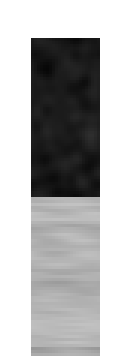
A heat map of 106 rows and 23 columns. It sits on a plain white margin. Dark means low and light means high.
The table splits into 2 rows of 1 panel. Panel 1,1: very low, blotchy, faint in contrast. Panel 2,1: high, streaked across, faint in contrast.
